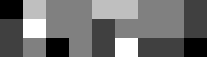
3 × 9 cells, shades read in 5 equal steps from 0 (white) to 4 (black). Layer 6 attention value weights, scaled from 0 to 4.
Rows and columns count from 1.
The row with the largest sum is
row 3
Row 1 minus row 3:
1 -1 -2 0 -2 1 -1 -1 -1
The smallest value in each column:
3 0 2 2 1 0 2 2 3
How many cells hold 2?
11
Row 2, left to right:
3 0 2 2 3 2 2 2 3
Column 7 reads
2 2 3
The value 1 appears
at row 1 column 2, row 1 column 5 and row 1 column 6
